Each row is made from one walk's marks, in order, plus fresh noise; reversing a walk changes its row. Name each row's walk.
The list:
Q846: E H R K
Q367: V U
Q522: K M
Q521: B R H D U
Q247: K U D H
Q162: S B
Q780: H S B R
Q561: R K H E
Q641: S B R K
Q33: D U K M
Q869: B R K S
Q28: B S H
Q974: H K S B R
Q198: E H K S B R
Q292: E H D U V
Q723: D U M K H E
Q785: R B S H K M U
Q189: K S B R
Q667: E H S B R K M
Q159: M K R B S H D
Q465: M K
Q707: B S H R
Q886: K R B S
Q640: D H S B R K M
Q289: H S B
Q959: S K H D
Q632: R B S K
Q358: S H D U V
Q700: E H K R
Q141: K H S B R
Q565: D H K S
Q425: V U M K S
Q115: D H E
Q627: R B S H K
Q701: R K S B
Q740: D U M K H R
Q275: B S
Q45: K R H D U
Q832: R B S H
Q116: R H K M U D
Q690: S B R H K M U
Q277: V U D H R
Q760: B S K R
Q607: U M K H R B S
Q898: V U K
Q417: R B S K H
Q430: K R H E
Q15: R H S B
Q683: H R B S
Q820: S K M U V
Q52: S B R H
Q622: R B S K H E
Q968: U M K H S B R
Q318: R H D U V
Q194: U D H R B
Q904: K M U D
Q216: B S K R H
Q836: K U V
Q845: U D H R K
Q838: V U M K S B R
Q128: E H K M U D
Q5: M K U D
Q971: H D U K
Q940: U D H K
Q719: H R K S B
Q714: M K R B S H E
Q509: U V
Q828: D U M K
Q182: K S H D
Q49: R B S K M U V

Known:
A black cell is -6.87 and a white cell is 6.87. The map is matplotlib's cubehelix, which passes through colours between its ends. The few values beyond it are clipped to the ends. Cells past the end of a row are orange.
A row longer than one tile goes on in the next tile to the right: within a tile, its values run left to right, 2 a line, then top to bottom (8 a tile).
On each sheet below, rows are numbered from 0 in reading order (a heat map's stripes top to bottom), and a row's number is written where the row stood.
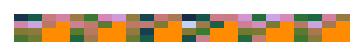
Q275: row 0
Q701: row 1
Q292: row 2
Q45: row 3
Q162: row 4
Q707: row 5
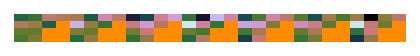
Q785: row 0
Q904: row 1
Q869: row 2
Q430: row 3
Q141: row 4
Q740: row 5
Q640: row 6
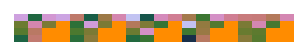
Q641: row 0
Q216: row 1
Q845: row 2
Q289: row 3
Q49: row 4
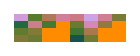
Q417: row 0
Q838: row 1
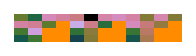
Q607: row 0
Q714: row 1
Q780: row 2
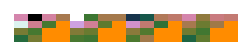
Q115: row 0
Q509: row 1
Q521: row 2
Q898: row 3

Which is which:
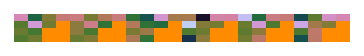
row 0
Q28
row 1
Q247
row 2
Q116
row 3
Q182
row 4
Q52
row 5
Q683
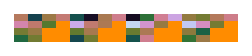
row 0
Q828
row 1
Q565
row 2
Q886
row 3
Q836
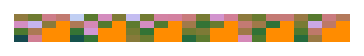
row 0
Q189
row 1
Q968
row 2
Q820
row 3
Q971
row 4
Q318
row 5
Q760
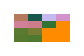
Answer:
Q622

